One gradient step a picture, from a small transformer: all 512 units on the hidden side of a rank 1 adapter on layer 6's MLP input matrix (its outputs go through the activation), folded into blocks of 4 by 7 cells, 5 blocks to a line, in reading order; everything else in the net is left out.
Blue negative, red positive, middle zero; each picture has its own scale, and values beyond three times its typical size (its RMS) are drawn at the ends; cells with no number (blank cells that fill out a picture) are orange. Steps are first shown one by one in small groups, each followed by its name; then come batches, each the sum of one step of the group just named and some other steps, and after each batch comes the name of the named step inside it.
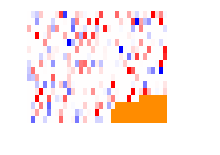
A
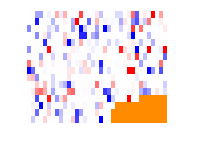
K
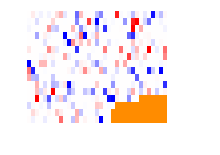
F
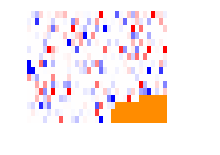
F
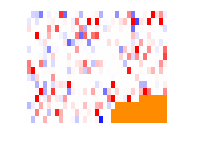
A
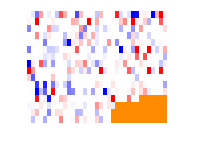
F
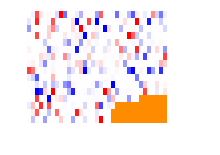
F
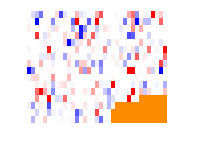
A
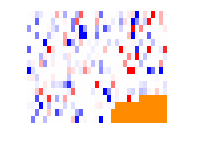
K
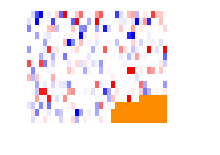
K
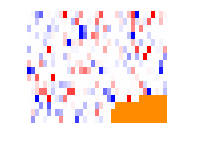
K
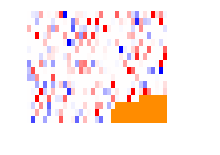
A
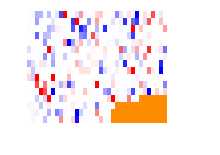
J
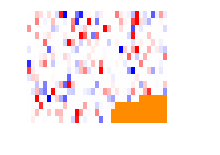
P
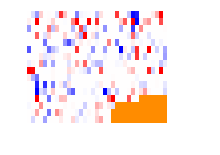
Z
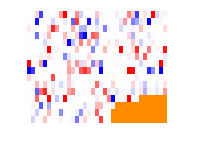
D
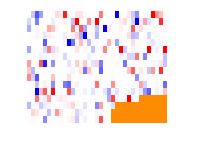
Z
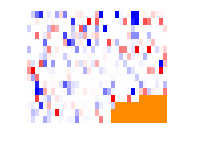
J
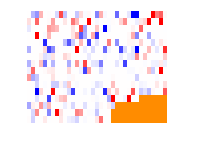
Z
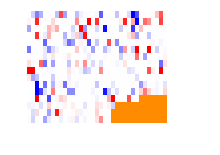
Z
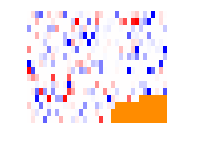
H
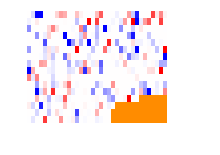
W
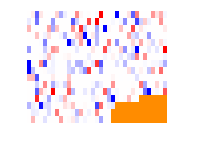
W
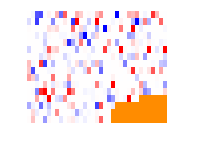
H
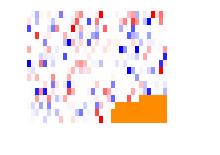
H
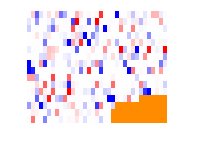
H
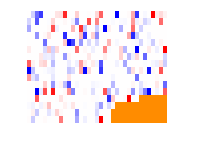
W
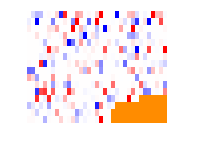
H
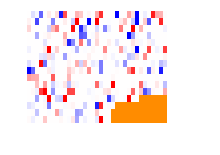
H
